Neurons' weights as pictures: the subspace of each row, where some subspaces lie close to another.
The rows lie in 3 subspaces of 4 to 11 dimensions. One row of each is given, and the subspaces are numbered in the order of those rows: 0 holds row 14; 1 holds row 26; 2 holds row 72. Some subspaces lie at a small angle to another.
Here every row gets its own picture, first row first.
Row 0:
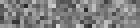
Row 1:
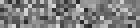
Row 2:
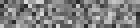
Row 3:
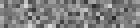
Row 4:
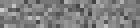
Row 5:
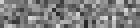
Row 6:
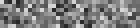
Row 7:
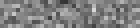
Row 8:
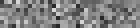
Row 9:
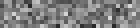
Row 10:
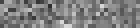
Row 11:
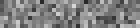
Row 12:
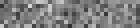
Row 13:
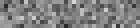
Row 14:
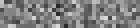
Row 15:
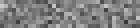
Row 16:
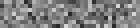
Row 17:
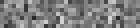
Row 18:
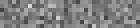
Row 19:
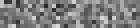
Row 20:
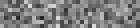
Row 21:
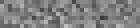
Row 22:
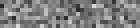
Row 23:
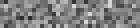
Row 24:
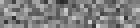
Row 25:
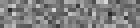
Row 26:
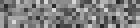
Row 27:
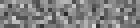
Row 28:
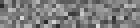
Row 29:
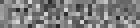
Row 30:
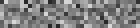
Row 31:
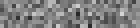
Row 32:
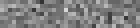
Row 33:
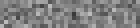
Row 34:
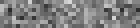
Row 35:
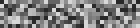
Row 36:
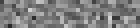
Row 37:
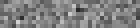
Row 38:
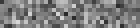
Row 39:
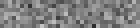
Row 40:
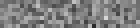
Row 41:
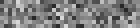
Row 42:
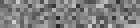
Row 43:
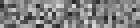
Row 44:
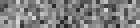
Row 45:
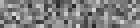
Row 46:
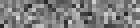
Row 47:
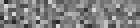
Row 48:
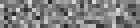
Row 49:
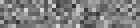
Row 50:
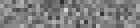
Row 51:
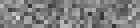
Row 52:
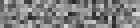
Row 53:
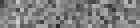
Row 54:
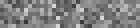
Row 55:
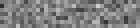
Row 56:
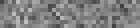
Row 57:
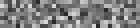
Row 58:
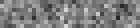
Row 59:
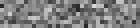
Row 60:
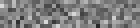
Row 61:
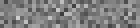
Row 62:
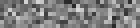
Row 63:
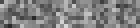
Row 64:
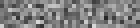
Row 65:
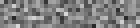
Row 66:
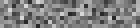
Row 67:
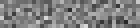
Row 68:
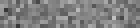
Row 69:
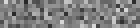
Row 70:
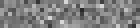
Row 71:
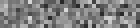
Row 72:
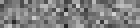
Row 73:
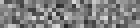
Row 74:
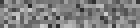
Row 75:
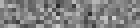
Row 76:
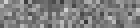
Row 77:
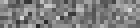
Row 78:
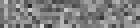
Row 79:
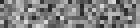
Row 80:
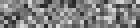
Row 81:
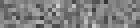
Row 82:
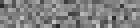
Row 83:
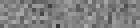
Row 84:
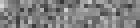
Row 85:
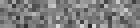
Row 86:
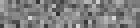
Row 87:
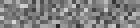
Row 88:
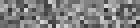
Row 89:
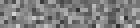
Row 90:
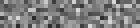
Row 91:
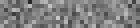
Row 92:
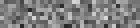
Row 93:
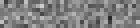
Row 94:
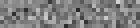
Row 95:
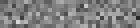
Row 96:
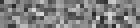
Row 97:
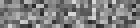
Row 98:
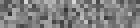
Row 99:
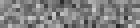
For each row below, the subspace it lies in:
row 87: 1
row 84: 2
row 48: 1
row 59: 2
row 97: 1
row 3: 1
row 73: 0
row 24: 2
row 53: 2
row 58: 2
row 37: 1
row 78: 1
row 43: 0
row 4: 2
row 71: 1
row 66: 2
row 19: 0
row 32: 2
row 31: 1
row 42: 1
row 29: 2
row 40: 0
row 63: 2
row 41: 1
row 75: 0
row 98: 1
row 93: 1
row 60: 0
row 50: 2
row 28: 0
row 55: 1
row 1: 0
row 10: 2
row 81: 0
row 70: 2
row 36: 2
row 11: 1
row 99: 1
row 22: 2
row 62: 2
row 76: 1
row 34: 2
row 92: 0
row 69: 1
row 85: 1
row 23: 1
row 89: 2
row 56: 1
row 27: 0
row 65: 1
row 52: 1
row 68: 2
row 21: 0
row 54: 0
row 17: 1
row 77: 1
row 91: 2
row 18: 0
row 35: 2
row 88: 2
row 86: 1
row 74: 2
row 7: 1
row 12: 2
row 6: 0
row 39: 0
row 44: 2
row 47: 1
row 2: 2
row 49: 0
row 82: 0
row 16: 0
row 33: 2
